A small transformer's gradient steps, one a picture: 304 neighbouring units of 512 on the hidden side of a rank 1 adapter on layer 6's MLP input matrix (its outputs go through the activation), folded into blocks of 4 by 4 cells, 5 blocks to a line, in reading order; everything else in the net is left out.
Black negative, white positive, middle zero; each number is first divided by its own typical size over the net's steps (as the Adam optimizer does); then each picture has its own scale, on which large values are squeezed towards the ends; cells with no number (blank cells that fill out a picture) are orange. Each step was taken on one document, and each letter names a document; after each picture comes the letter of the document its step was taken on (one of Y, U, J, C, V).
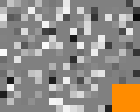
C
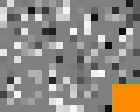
C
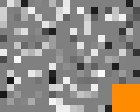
C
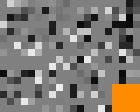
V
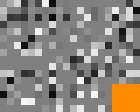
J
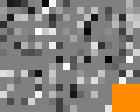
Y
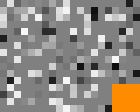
C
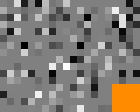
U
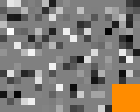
V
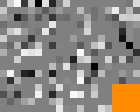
J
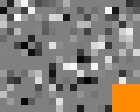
J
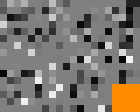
V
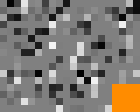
J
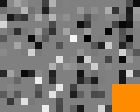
V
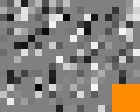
J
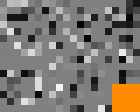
V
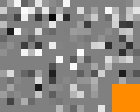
J
